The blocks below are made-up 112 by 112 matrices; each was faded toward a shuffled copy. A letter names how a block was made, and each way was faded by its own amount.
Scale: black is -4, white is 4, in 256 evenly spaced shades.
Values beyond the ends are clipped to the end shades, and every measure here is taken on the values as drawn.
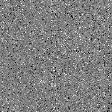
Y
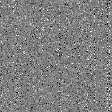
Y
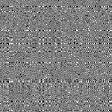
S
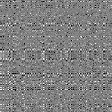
S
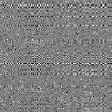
S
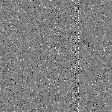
Y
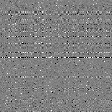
S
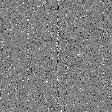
Y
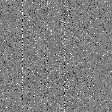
Y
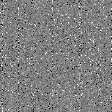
Y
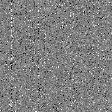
Y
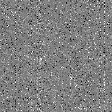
Y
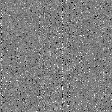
Y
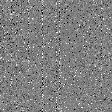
Y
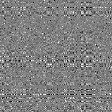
S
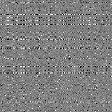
S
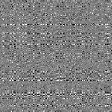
S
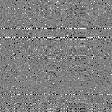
S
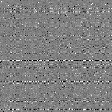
S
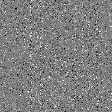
Y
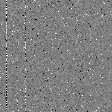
Y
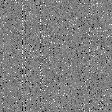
Y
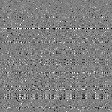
S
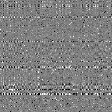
S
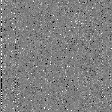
Y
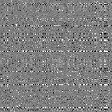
S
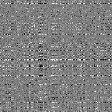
S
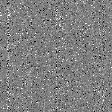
Y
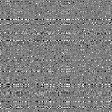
S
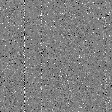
Y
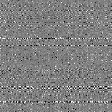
S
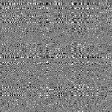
S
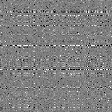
S
